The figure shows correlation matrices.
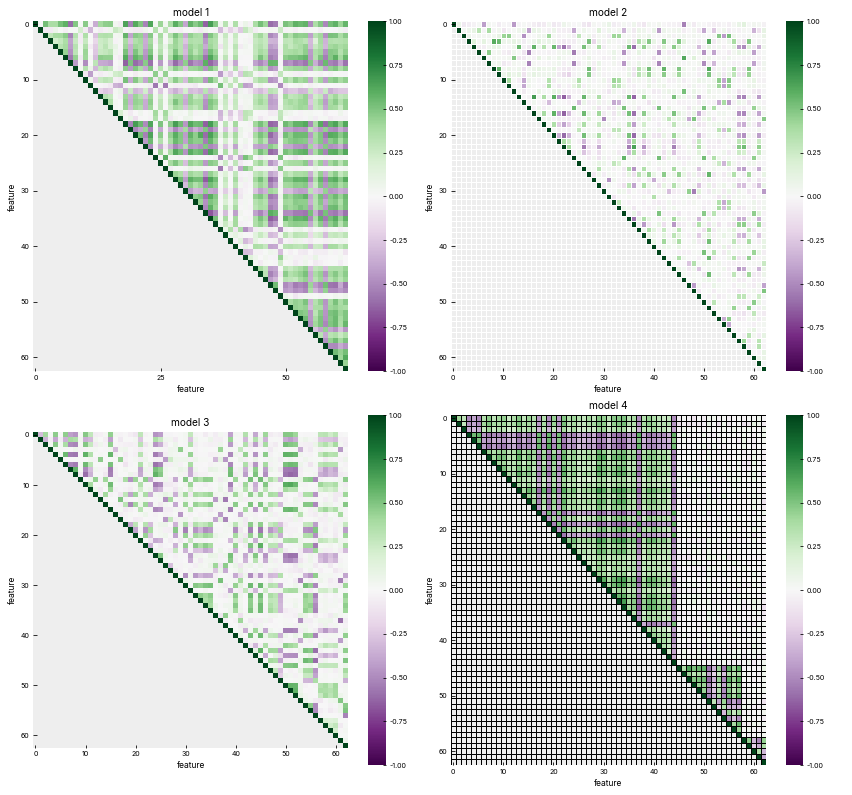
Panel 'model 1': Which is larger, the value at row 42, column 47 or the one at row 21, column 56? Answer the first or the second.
the second
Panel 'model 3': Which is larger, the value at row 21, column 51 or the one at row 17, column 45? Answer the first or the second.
the first
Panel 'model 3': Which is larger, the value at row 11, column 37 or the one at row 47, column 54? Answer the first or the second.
the second
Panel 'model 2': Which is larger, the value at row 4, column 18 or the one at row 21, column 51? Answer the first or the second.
the first
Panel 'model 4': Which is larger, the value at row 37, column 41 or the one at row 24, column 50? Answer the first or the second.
the second
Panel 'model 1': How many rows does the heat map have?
63
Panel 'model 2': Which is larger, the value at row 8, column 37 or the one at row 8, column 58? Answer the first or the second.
the first
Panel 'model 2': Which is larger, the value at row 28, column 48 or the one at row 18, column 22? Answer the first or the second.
the first
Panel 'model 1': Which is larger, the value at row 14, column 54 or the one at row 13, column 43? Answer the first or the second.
the first
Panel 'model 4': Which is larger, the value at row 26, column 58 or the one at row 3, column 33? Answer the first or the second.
the first
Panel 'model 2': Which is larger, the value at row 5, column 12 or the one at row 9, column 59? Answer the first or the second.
the second
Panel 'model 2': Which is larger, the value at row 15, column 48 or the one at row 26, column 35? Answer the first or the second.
the second
